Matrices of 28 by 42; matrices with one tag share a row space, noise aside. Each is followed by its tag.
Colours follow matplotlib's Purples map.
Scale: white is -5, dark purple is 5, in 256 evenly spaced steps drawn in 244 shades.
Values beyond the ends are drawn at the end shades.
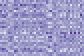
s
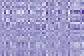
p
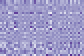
s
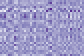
s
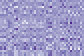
s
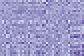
p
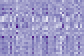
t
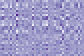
t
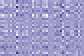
t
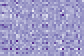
t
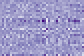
p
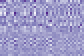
s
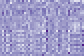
p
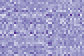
s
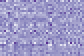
s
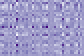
t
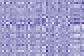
p
